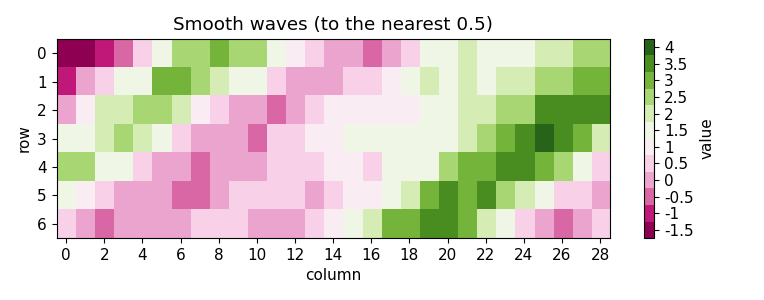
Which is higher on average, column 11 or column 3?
column 3
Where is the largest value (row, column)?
3 25
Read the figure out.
Title: Smooth waves (to the nearest 0.5)
x-axis: column, ticks 0 2 4 6 8 10 12 14 16 18 20 22 24 26 28
y-axis: row, ticks 0 1 2 3 4 5 6 (0 at the top)
Colour bar: value, ticks -1.5 -1 -0.5 0 0.5 1 1.5 2 2.5 3 3.5 4
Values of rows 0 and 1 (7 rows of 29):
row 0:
-1.5 -1.5 -1 -0.5 0.5 1.5 2.5 2.5 3 2.5 2.5 1.5 1 0.5 0 0 -0.5 0 0.5 1.5 1.5 2 1.5 1.5 1.5 2 2 2.5 2.5
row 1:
-1 0 0.5 1.5 1.5 3 3 2.5 2 1.5 1.5 0.5 0 0 0 0.5 0.5 1 1.5 2 1.5 2 1.5 2 2 2.5 2.5 3 3
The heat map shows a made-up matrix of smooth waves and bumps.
